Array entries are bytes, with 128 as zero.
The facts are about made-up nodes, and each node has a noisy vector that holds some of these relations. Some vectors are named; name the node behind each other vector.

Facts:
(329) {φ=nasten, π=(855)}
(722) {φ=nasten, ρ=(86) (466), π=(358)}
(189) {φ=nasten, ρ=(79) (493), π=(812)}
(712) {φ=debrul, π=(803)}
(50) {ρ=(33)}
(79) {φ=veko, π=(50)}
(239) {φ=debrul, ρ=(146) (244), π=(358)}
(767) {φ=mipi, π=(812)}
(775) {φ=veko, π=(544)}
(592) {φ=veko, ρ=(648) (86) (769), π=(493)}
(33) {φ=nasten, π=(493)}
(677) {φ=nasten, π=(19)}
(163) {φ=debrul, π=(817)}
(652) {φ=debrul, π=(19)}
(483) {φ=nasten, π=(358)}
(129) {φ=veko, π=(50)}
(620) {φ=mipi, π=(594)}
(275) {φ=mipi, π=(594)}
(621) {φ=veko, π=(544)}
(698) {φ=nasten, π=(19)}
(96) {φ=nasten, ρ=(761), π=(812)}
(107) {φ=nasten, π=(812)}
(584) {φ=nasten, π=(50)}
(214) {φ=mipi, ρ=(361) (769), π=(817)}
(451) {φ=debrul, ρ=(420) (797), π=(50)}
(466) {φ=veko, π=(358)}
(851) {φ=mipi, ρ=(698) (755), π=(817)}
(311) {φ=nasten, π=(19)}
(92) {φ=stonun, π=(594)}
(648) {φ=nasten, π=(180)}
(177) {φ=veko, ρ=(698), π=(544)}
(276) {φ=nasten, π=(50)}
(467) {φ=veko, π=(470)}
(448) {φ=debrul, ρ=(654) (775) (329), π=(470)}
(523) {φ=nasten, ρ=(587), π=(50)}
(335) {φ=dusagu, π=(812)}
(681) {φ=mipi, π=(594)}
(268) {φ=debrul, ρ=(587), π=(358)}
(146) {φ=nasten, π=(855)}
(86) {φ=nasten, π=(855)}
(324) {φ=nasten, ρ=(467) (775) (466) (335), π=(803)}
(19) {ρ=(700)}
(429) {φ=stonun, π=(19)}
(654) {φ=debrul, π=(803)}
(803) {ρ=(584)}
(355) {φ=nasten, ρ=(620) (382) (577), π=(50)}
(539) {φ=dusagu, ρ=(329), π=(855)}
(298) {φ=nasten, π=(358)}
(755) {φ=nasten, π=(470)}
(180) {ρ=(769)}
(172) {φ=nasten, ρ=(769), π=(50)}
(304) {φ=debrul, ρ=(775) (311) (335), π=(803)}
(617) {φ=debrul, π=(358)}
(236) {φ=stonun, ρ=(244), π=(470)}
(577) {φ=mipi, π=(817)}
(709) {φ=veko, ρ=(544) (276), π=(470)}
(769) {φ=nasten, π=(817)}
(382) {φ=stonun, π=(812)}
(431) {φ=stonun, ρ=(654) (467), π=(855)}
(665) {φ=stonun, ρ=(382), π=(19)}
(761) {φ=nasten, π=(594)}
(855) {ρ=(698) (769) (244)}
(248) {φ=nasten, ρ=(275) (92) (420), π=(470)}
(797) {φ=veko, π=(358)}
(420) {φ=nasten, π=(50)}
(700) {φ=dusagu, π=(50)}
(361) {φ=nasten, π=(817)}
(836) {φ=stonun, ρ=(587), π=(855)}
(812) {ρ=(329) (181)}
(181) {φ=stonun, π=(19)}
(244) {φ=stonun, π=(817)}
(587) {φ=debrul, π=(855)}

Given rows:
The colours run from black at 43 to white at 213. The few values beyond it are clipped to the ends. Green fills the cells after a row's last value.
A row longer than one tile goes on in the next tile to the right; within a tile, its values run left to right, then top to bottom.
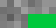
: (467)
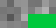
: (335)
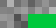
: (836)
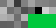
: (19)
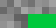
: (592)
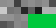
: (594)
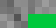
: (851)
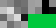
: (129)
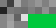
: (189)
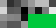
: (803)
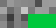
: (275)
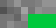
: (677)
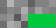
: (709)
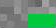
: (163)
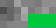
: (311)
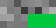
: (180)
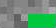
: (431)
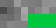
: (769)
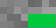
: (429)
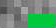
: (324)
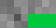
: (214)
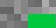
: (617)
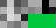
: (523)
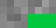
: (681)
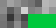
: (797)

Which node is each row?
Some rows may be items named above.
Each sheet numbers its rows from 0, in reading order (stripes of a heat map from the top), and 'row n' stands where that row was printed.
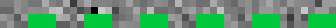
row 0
(239)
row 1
(19)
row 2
(33)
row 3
(268)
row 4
(539)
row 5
(275)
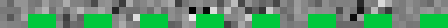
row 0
(335)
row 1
(92)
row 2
(189)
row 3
(493)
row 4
(544)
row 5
(654)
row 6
(96)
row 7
(712)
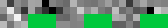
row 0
(79)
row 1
(648)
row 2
(19)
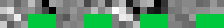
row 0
(700)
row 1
(382)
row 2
(50)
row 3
(429)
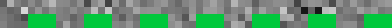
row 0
(248)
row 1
(665)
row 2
(775)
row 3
(539)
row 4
(709)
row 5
(855)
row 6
(621)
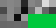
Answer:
(96)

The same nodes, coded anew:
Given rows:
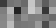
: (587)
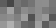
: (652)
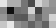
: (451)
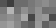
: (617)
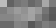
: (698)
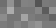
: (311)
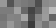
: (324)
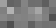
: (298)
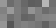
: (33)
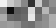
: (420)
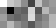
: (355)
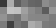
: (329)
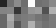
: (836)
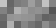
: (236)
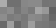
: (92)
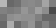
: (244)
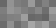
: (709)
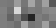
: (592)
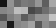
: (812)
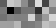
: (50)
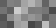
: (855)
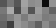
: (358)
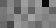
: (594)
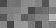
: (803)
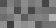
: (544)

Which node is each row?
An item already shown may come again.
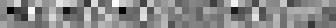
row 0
(523)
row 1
(79)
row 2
(355)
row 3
(466)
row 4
(584)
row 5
(239)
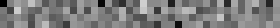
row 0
(180)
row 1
(358)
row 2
(268)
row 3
(812)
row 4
(19)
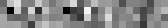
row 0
(172)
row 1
(523)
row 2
(324)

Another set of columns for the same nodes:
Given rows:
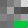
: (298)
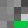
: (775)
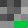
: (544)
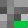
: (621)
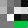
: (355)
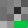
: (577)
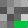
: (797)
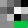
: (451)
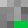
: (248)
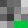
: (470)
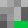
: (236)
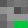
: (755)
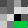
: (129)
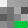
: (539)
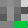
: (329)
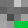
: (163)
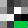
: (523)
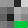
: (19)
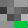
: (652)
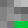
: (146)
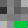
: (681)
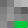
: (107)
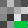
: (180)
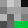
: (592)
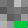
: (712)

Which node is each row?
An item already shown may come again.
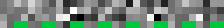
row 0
(467)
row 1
(324)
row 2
(523)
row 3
(803)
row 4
(812)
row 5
(700)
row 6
(467)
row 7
(587)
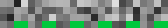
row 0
(19)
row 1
(797)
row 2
(722)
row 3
(239)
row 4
(836)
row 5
(466)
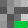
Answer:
(797)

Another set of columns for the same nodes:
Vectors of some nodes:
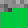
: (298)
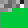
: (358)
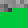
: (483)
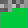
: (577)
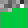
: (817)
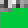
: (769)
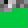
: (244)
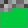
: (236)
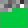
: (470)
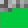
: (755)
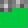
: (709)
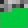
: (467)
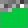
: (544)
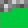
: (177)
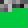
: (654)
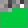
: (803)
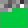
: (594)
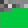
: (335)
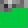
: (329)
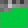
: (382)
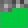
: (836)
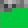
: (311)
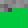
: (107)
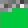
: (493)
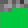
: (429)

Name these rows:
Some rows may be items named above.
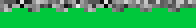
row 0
(129)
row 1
(467)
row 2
(812)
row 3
(129)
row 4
(722)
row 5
(268)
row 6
(648)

